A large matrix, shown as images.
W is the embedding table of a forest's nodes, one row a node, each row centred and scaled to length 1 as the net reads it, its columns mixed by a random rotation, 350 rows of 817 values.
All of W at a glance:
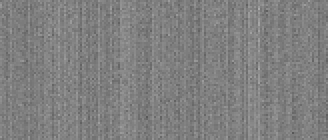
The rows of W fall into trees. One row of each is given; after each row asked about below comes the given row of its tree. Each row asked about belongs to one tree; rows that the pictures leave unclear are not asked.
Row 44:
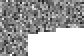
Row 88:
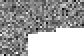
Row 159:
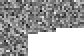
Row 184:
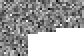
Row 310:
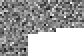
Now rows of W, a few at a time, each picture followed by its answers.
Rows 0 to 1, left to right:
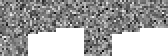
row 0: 88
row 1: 44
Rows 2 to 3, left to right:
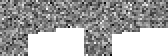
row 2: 44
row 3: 44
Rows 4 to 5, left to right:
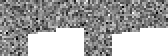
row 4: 88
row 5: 310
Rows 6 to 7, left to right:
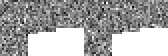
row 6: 88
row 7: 44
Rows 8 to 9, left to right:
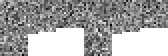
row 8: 310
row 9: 159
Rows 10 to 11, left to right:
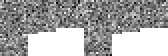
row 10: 310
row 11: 310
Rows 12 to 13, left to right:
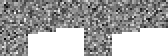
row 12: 88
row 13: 310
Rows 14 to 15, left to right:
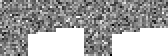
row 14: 184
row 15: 44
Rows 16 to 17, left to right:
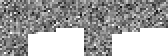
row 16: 184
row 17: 310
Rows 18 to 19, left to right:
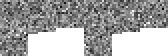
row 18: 159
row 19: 88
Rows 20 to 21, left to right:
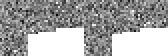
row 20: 159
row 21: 88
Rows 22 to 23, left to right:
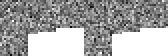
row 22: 88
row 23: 88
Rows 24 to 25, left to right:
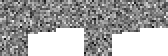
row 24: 88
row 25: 44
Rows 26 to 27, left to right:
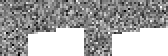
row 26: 88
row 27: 159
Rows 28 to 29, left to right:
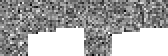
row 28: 44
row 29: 159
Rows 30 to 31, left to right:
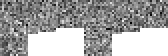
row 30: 159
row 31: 88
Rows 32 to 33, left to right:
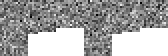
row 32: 88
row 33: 310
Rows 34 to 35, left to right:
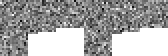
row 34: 88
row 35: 44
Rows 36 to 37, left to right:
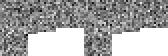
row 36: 159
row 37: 159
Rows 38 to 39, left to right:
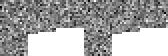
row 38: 159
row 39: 159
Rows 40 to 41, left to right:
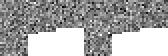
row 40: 310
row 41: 159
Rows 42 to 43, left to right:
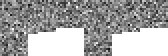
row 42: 159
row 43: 310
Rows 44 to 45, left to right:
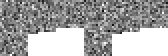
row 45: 44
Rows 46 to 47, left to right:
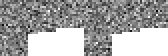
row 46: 88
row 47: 310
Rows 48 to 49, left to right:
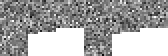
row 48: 88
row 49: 184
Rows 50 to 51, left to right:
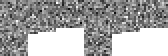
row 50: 159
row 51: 159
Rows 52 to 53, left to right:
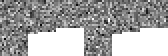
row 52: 88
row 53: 88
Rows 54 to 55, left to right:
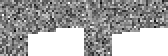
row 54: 44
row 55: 159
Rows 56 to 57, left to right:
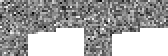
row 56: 184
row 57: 88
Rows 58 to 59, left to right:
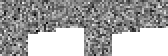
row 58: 44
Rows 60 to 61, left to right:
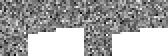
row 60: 159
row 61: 184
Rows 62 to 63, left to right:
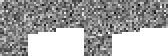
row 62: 310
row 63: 159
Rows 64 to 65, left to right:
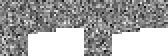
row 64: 88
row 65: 159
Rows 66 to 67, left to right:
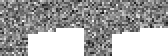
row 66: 310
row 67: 44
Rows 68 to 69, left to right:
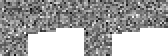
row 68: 159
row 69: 310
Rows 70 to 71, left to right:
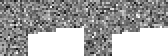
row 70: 88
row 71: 44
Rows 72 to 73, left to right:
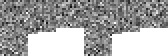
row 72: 88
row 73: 88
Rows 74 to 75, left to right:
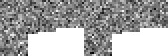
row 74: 44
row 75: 44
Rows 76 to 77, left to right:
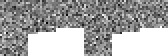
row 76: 88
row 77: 44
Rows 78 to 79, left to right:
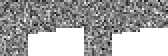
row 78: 88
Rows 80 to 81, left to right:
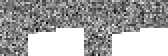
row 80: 88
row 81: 159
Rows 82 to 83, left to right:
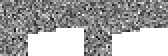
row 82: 44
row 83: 159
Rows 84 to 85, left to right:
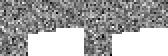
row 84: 44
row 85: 44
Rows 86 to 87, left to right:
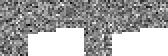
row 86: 44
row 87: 310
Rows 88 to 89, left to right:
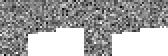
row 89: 44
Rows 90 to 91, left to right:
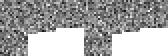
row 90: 159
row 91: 159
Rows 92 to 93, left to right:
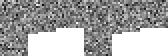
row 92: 310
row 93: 310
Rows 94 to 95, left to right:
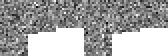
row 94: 310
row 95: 310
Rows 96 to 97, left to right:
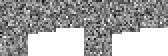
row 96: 88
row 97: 88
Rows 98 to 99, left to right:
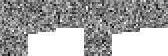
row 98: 159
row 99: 159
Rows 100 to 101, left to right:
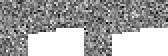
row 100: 159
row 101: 310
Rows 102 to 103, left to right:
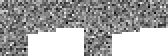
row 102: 310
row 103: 159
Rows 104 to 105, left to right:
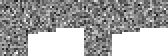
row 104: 88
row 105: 159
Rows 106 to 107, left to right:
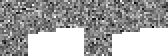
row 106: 44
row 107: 44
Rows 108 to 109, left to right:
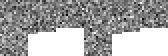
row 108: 88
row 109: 159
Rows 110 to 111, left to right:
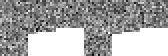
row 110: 88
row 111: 159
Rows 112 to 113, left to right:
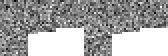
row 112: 88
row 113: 159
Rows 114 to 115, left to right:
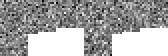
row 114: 310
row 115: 44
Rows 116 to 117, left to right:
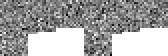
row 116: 88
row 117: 44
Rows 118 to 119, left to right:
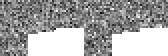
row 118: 159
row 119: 44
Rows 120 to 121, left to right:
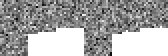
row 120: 310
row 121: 44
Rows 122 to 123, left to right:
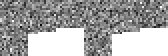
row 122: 88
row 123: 159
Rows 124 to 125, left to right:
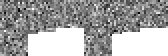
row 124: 44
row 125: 88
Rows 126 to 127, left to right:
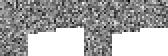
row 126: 159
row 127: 88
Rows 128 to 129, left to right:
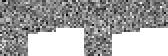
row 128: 88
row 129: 159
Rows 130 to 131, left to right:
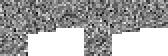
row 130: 44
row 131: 159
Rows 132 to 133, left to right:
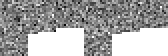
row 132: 310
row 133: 159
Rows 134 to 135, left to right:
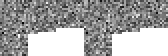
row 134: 310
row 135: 310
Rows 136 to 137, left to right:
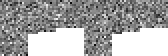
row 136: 44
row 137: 44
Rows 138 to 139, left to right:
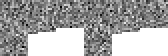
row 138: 159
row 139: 159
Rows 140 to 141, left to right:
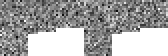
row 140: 88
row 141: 310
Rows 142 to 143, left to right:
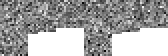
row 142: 44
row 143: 159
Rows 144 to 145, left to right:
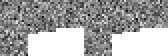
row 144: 44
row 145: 44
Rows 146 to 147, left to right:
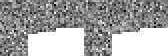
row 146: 159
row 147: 159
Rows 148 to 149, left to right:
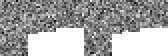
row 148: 310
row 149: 44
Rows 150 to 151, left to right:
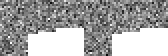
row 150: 44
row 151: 310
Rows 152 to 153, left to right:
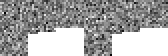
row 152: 44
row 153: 44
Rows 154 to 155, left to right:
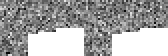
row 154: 44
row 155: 159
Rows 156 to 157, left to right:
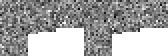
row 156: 88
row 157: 88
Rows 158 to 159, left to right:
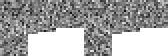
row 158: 159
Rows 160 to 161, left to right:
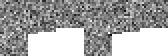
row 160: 88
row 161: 159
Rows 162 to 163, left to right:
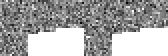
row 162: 44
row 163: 88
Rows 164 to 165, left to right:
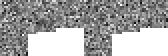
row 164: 184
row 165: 310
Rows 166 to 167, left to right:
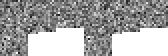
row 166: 88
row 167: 88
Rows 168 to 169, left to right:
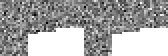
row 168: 44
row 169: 159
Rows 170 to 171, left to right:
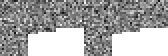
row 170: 88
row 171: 88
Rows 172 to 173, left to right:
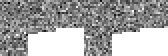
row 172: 159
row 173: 88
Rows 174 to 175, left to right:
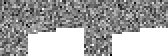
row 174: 159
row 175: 44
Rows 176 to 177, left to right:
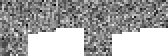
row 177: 310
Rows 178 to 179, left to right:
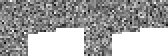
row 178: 159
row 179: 88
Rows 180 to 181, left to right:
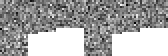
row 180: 310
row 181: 310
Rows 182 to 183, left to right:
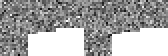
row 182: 184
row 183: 159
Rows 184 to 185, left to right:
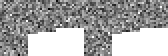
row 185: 159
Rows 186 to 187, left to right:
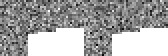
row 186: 88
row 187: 88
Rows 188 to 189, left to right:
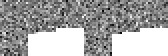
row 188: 88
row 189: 44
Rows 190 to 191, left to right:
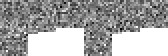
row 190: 159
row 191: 88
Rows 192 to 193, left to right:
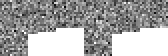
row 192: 159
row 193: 44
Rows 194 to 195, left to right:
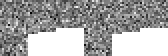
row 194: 159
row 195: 310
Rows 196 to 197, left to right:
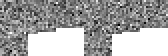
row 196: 159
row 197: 310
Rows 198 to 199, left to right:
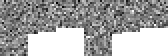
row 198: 310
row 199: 88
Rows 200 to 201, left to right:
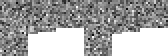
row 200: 159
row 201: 88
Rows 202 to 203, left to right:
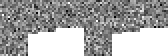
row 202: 44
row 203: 88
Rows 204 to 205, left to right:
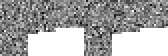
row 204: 44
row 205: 88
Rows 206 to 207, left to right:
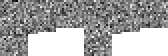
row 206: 88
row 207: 159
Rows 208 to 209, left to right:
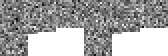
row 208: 310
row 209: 88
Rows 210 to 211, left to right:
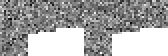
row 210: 44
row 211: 88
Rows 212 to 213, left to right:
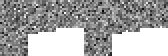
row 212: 310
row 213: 44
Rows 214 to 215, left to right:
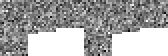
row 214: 310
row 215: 159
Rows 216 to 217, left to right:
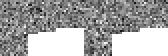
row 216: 159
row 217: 44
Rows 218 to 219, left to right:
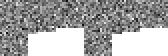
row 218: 88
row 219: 44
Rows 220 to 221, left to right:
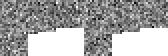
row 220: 159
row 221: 44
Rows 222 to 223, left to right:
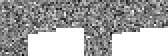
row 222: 310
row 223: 88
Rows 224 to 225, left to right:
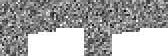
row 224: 88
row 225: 159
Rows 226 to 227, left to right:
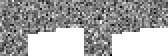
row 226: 44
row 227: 44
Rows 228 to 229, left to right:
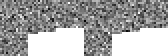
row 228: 44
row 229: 159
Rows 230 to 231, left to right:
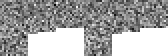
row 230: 159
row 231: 88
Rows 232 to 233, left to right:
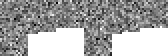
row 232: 310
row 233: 44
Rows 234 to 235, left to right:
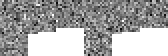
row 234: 310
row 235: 88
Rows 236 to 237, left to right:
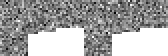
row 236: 44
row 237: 159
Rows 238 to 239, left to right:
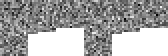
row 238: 159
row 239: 159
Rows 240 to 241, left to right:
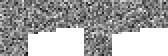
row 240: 44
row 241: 184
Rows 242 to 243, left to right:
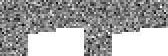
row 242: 310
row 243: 159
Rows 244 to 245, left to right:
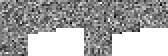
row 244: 310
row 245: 88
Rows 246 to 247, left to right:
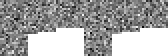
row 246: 310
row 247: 88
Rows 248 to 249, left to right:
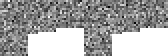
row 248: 310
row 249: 310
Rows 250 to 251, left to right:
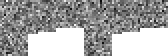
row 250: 44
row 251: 159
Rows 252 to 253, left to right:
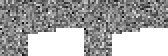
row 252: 310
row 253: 310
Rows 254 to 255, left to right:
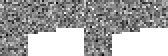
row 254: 310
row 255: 184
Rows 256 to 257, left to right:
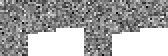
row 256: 310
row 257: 184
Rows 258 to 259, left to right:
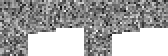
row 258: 159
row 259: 159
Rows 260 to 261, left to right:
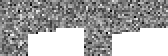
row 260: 44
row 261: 159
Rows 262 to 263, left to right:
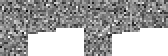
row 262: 159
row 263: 159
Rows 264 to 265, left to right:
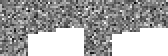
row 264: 44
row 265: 44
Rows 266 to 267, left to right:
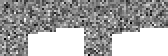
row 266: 88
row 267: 88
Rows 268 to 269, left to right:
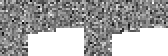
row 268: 310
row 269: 44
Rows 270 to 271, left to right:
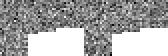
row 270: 310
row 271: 44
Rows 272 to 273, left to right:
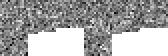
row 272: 44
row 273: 159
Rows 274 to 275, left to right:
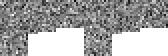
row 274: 88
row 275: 88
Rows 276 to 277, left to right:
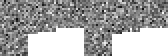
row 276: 310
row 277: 44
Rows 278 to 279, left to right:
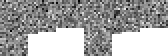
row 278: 310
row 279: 88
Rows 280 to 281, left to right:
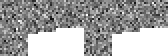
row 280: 44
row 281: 44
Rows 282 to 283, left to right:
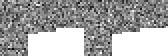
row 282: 310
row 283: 88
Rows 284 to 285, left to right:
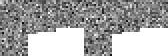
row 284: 310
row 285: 44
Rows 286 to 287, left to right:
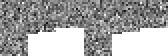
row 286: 44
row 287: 159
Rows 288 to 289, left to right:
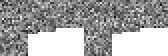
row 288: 44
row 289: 88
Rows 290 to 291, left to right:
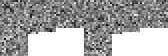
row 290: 88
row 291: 310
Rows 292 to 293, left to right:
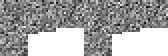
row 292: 310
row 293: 310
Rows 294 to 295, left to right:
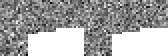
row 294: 44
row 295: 310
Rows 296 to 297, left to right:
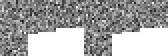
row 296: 159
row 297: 44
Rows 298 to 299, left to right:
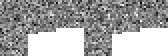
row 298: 310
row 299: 310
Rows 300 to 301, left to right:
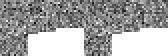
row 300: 159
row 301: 159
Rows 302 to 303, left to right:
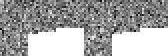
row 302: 310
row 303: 88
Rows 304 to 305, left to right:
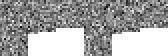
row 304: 88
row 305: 88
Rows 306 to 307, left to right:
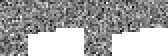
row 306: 44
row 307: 44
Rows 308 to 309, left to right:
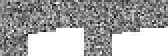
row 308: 159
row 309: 88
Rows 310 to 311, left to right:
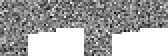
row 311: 159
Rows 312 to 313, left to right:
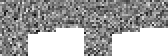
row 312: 44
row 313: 88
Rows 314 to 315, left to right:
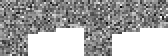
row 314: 44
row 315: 310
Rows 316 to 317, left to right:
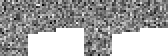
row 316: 310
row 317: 159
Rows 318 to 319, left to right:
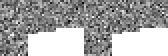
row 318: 44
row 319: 44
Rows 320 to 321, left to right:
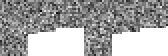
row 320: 159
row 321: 88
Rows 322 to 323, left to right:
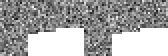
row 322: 44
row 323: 310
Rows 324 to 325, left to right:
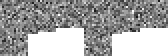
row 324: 44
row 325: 88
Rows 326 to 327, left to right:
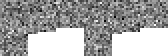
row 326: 159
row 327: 88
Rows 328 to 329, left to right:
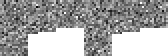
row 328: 310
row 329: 159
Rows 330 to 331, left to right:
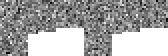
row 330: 44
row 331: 310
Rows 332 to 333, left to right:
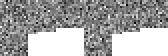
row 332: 184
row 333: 310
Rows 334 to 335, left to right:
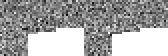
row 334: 88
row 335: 159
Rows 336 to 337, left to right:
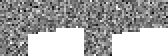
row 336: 44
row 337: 44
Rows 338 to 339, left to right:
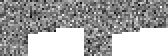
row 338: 88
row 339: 159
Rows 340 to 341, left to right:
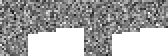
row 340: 88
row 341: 310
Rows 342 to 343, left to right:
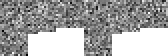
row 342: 44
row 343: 310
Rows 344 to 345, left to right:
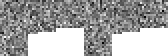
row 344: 88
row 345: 159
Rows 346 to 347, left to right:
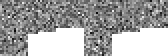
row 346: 44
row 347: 88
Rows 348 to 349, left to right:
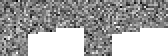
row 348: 88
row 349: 310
